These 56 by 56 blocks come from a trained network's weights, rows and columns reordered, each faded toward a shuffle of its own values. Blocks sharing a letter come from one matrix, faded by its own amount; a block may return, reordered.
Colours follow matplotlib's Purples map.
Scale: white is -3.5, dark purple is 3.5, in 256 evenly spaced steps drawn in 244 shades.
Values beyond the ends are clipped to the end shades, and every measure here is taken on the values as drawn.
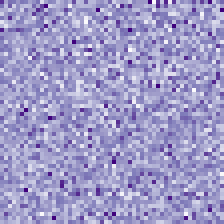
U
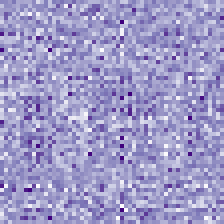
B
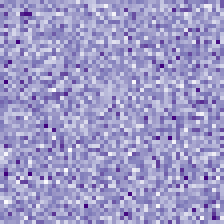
U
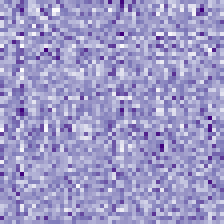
B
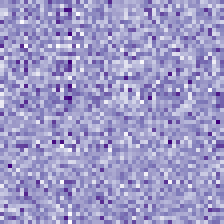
B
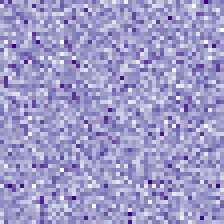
U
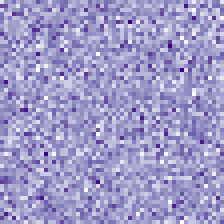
U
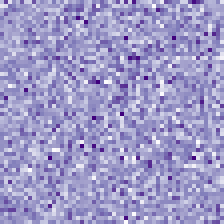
U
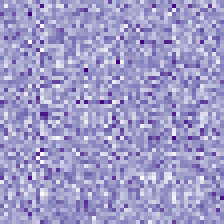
B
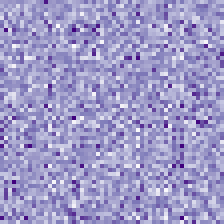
B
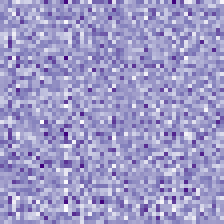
B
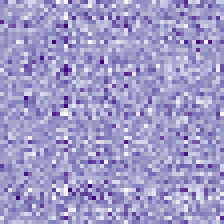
B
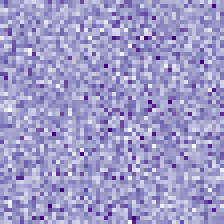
U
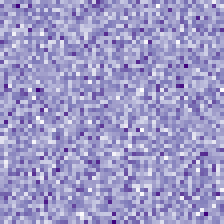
U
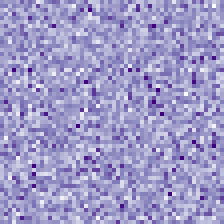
U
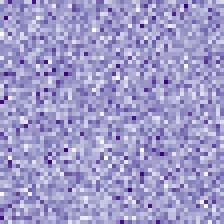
U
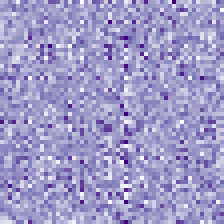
B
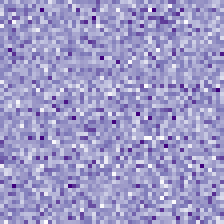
U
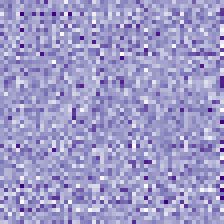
B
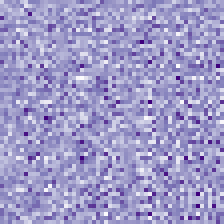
B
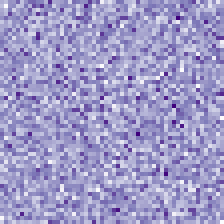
U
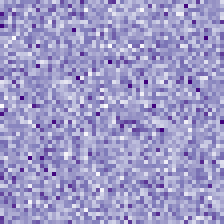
U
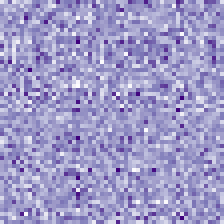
B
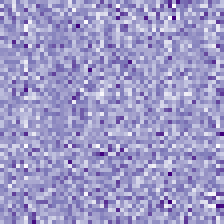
B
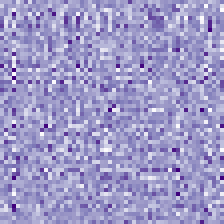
B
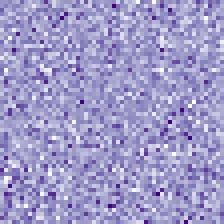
U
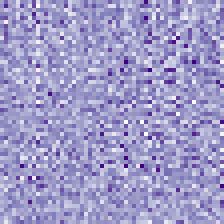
B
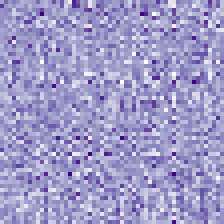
B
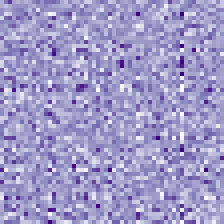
B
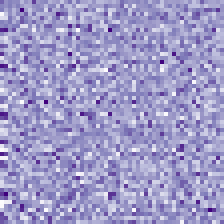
B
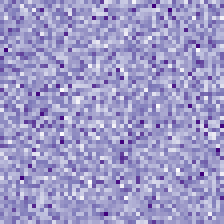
U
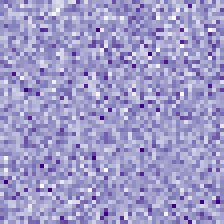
U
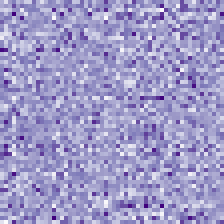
B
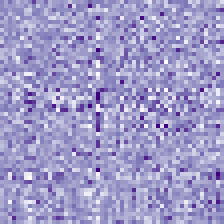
B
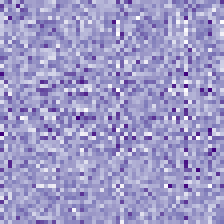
B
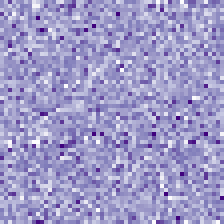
U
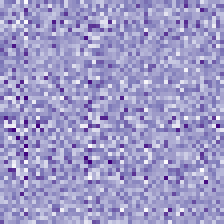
B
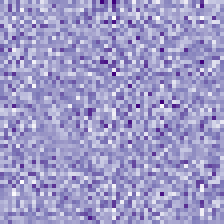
B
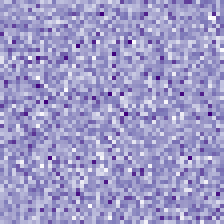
U
